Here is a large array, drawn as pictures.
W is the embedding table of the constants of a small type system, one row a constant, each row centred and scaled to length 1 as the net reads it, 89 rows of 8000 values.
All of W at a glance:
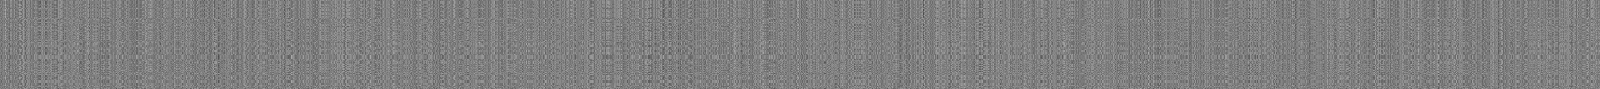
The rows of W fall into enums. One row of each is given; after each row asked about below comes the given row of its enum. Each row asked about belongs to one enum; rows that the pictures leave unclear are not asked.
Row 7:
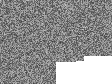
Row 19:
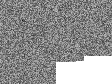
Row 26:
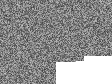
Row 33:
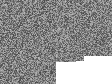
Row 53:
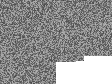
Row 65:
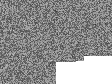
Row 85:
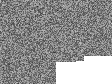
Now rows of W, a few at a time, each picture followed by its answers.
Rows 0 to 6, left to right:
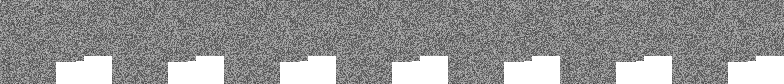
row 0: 85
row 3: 53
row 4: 7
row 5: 85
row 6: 53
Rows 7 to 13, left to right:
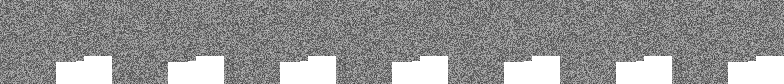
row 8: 65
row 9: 85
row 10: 85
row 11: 53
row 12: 7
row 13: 85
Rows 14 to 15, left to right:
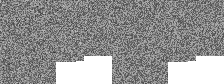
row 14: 85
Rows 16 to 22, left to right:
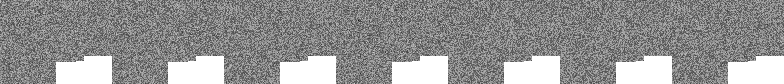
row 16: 85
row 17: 7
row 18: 65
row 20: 53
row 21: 53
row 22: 65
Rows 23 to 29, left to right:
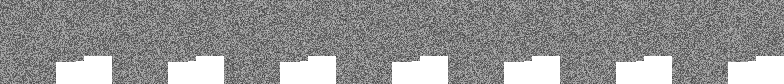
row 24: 7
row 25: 85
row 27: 7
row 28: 7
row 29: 33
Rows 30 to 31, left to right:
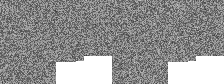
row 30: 65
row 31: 7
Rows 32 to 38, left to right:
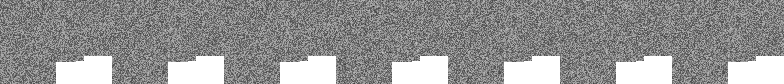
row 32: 53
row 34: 53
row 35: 85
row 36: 33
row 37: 7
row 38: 33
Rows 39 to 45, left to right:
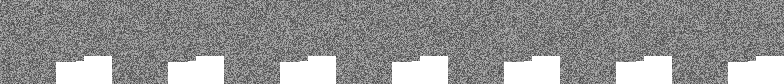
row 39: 85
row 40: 65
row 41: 53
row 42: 26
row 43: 33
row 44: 33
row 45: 65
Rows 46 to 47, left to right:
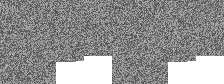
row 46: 65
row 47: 53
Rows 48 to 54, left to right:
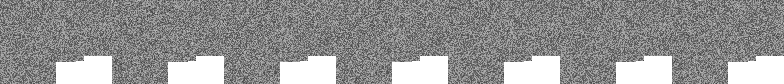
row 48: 53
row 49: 85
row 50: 33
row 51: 33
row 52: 53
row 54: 7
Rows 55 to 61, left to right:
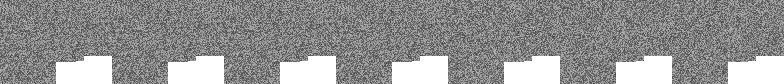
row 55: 65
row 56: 65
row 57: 65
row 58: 65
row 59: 7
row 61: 33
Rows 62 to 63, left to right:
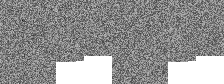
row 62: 19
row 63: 33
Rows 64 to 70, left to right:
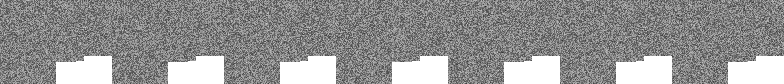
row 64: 7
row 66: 7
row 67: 33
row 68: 85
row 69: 7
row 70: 26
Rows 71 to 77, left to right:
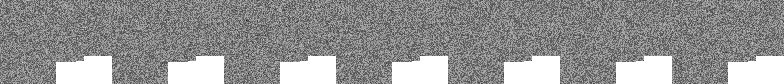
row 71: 7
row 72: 65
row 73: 19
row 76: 53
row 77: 85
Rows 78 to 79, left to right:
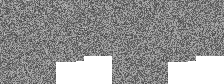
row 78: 7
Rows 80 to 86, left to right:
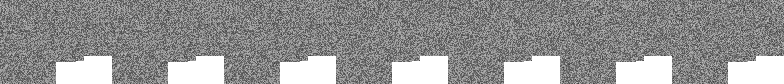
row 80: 65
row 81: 65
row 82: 65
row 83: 53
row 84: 53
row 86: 26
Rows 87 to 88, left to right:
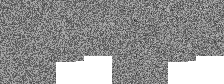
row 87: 53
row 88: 19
